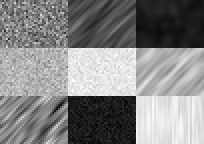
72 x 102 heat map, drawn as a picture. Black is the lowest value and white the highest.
It is made of 3 by 3 panels. Panel 1,1: middling, fine-grained, strong in contrast. Panel 1,2: low, slanting up to the right. Panel 1,3: very low, blotchy, faint in contrast. Panel 2,1: high, fine-grained. Panel 2,2: very high, fine-grained, faint in contrast. Panel 2,3: high, slanting up to the right. Panel 3,1: middling, slanting up to the right, strong in contrast. Panel 3,2: very low, fine-grained, faint in contrast. Panel 3,3: very high, streaked downward, faint in contrast.
